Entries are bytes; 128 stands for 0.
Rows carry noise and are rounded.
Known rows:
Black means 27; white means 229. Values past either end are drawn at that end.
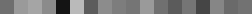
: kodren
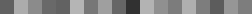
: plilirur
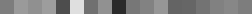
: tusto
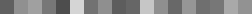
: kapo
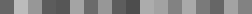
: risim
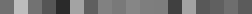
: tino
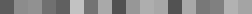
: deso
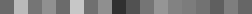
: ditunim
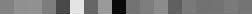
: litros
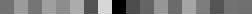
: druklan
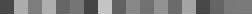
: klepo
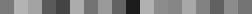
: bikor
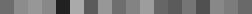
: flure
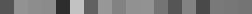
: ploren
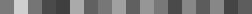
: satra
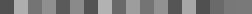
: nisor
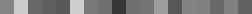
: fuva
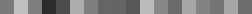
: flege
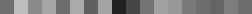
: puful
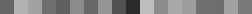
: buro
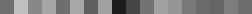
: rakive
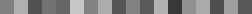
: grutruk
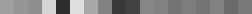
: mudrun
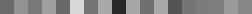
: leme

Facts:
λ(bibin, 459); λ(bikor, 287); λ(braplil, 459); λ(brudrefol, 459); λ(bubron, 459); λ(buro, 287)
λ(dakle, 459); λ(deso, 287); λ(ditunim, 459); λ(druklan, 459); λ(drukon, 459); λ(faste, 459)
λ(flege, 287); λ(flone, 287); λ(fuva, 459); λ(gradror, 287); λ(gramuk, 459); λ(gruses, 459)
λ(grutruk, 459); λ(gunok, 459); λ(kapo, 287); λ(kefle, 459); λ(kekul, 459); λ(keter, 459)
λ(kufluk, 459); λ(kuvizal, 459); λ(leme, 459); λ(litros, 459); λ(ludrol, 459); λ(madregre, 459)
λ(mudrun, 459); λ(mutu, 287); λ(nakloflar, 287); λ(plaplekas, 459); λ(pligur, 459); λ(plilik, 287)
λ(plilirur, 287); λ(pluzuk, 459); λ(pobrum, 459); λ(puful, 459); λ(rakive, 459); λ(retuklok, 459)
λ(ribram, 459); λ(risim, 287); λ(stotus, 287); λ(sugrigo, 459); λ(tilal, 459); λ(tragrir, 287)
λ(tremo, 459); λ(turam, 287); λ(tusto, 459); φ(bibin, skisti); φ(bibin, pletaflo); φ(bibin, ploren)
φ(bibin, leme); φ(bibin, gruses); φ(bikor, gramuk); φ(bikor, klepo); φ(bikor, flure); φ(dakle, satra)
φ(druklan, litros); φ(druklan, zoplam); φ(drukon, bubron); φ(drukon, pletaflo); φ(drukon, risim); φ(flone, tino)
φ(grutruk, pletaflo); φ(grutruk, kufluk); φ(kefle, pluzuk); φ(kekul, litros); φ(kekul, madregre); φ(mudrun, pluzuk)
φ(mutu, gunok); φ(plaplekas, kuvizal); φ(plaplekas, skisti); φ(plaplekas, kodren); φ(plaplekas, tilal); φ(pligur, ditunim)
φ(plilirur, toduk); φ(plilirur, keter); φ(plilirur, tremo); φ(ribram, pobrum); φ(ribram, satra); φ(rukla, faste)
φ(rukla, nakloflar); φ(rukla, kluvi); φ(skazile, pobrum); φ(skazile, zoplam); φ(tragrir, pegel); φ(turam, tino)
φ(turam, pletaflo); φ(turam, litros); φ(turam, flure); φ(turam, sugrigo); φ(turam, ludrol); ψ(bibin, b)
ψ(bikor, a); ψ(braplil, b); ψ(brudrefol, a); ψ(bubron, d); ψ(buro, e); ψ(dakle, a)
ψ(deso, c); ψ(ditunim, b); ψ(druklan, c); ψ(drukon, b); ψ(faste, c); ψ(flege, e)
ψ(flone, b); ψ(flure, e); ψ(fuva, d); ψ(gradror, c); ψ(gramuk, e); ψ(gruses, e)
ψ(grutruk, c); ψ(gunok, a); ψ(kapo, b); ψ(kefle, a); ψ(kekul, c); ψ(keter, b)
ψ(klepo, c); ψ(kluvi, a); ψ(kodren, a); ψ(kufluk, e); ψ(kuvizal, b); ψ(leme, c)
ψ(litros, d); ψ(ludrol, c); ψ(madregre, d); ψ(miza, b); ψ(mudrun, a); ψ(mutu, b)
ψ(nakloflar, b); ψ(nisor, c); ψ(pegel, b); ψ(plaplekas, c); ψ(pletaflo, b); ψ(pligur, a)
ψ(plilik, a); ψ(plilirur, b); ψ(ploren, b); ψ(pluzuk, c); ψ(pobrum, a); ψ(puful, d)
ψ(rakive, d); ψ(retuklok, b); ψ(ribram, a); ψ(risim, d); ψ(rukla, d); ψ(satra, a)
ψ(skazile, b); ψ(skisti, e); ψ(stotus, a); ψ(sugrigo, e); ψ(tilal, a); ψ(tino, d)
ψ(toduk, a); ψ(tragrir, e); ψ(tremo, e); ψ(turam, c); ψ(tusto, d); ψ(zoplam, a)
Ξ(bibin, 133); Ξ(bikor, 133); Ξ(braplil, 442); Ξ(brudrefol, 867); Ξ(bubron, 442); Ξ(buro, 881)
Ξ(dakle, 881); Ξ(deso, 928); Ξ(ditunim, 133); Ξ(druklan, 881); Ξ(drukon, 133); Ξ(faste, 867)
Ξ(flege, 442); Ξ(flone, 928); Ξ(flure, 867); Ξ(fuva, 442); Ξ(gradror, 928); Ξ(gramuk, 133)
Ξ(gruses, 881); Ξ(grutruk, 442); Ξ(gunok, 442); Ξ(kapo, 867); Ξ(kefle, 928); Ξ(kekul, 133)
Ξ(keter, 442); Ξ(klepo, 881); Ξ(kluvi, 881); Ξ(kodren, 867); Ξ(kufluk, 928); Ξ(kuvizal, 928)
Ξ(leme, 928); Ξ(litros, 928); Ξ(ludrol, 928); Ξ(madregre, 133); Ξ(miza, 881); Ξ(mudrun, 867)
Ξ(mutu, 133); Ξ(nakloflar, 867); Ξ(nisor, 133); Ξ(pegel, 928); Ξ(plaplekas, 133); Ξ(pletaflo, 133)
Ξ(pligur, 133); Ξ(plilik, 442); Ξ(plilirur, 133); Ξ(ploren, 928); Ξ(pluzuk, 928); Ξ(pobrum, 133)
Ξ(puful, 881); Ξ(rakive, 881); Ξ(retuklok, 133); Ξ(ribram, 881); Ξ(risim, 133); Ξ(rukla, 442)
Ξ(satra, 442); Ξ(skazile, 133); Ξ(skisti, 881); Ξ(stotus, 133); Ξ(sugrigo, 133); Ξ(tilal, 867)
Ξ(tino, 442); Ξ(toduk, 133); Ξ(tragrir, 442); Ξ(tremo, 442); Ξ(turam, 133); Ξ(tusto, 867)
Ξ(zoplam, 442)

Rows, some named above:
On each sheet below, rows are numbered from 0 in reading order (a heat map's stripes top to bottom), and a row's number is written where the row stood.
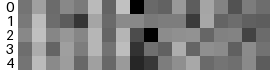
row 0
kekul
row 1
rukla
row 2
ribram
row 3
plaplekas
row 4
gruses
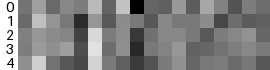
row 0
kekul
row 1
toduk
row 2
kufluk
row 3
tusto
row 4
gunok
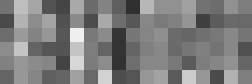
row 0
stotus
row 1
miza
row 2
kuvizal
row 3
tremo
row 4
kufluk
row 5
turam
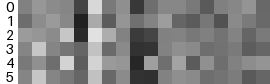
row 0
kufluk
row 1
flure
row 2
kefle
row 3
pobrum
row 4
pluzuk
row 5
pobrum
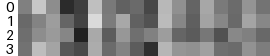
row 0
plilik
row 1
flone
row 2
flure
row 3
stotus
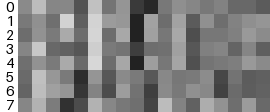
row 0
pligur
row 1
pluzuk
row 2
faste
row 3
bubron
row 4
faste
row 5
toduk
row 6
kluvi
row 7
tragrir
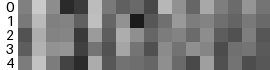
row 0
plilik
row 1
madregre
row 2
pletaflo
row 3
skisti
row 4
zoplam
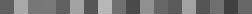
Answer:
skazile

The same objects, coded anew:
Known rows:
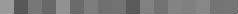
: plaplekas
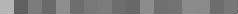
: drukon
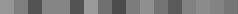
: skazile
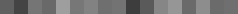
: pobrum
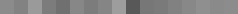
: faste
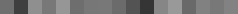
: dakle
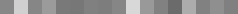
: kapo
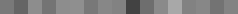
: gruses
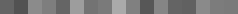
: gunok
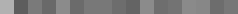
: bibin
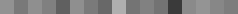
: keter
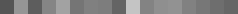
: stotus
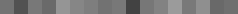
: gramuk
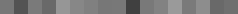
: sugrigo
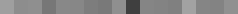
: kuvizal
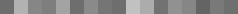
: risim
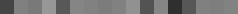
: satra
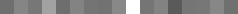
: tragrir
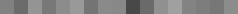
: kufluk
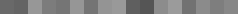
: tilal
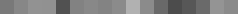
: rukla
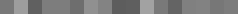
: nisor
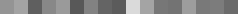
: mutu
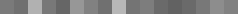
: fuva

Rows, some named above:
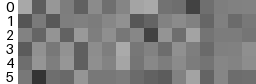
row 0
grutruk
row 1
toduk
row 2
madregre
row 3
kodren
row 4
flure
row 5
pligur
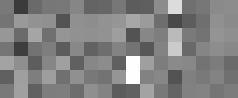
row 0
kefle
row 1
tino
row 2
litros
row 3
mudrun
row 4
turam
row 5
flege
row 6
nisor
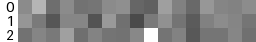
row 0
miza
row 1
skazile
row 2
tragrir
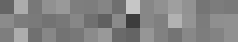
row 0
buro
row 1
pluzuk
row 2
klepo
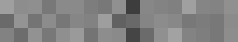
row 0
kuvizal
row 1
skisti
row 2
kufluk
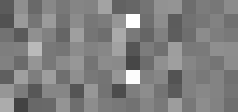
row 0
kluvi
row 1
plilik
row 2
tremo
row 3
tusto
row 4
kufluk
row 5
flege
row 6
skazile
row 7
kekul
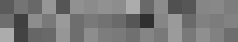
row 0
zoplam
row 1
ribram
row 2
kekul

